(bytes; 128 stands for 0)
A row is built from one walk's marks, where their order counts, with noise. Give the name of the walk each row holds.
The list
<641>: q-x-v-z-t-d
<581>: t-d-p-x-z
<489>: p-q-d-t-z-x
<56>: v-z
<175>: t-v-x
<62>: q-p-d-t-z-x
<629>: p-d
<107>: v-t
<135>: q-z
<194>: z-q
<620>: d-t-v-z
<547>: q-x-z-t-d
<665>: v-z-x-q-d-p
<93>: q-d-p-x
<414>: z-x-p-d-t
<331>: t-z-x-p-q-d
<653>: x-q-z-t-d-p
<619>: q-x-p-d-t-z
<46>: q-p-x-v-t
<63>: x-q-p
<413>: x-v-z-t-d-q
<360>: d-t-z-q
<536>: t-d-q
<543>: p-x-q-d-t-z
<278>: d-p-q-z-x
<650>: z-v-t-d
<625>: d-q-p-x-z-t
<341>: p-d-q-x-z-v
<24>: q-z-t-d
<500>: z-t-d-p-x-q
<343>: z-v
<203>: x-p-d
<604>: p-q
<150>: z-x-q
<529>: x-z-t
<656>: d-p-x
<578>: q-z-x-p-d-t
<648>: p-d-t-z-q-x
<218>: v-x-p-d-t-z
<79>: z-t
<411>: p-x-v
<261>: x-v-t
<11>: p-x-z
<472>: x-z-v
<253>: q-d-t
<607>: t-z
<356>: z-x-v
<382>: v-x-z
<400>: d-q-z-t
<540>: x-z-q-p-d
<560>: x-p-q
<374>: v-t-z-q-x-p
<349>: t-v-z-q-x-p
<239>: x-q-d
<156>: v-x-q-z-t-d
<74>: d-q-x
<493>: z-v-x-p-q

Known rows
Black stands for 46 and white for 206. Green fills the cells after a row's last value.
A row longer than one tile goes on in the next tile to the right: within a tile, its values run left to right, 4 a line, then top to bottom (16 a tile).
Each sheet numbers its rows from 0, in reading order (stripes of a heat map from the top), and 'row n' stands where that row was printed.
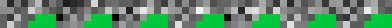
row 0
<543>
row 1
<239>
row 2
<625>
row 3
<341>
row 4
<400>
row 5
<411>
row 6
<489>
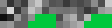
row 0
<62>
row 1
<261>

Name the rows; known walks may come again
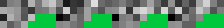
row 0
<349>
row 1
<619>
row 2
<400>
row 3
<62>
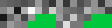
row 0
<625>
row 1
<411>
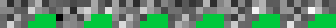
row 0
<543>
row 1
<74>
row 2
<11>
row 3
<203>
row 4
<489>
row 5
<341>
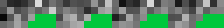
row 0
<239>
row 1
<261>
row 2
<63>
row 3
<560>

